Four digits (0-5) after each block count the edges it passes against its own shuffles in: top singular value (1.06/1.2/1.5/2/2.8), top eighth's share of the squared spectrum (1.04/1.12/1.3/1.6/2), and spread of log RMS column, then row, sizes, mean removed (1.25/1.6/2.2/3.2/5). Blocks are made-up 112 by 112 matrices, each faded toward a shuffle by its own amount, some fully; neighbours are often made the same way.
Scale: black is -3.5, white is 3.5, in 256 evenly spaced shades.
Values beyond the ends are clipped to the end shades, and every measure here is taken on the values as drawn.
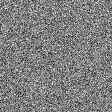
1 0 0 0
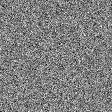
0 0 0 0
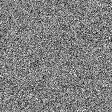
0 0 0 0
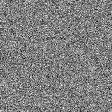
3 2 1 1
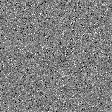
2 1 0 0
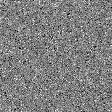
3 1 0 0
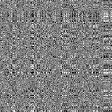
5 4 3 3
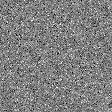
1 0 0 0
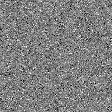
3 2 0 0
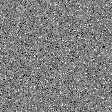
0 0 0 0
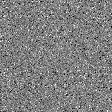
3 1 0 0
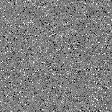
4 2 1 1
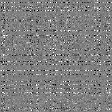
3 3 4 4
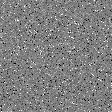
0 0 0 0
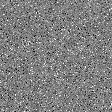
0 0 0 0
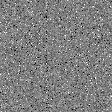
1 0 1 0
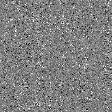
1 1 2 0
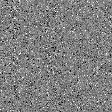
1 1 2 0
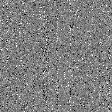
1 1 3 0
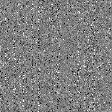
1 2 3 0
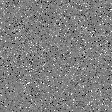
2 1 0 0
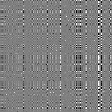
5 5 4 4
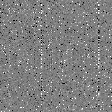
4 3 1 1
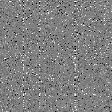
4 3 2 1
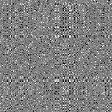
5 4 3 3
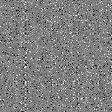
4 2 1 1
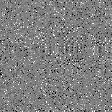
4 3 2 1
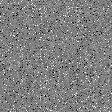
3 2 1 0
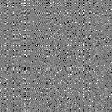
5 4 3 3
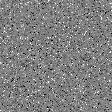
2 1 0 0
